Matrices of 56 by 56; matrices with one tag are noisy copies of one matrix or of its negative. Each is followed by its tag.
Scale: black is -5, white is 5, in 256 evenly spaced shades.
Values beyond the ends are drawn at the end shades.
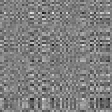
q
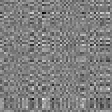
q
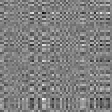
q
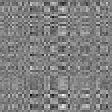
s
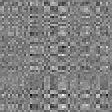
s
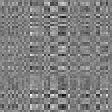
s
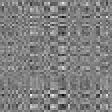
s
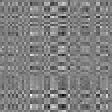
s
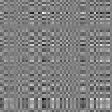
q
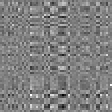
s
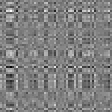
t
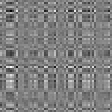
t
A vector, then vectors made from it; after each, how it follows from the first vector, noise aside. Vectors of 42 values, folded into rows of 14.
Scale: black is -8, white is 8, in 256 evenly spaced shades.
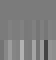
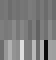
scaled up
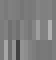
wrapped around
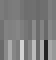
scaled up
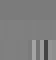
partly zeroed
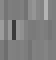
wrapped around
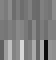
scaled up
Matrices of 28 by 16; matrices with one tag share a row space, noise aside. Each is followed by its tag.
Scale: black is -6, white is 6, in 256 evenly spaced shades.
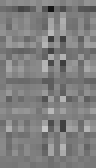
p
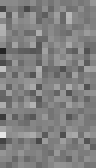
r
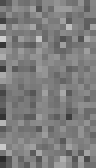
r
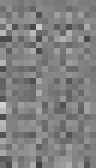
r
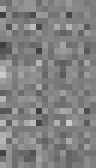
r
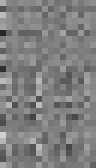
r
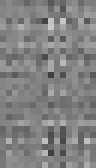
p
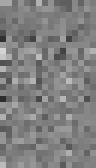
r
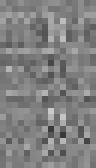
p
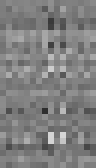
p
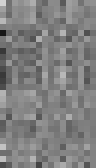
r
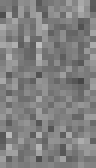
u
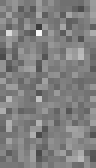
u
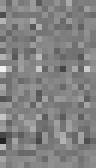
r
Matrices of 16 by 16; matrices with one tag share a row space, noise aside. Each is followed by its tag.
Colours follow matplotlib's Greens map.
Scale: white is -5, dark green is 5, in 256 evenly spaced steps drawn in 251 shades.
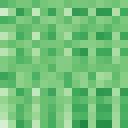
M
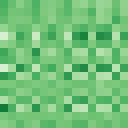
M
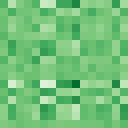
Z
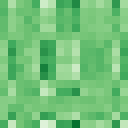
Z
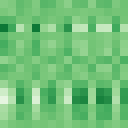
M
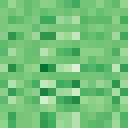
Z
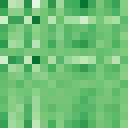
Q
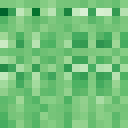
M
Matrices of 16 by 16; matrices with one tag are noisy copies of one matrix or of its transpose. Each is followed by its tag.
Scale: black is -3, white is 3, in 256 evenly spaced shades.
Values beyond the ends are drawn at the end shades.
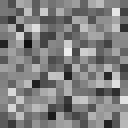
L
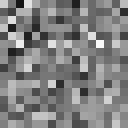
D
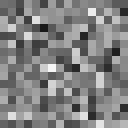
L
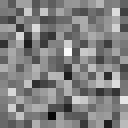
L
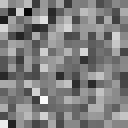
D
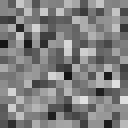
L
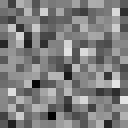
L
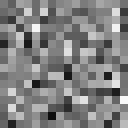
L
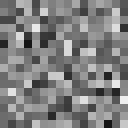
L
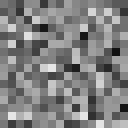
L
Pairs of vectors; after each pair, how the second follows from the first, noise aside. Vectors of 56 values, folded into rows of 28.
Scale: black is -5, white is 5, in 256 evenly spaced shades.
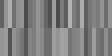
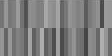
reversed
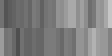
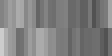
reversed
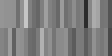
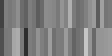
reversed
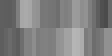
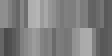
reversed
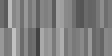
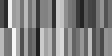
scaled up
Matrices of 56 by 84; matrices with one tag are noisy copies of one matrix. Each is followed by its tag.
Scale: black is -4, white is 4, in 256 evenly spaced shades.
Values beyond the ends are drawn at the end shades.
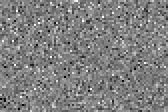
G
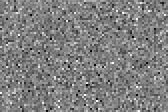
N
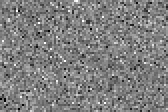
G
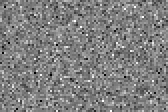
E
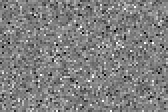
E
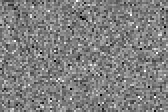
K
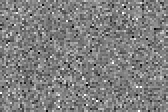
N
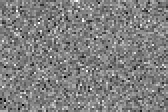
G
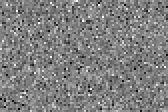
G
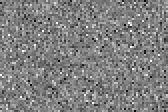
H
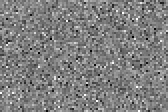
N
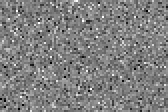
G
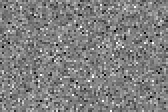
E
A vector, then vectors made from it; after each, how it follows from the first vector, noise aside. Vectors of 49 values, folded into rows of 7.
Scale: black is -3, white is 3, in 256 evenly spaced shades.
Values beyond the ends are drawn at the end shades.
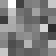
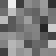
sign-scrambled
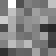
sign-scrambled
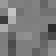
partly zeroed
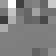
partly zeroed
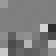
partly zeroed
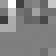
partly zeroed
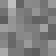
shrunk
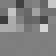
partly zeroed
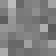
shrunk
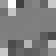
partly zeroed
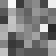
copied
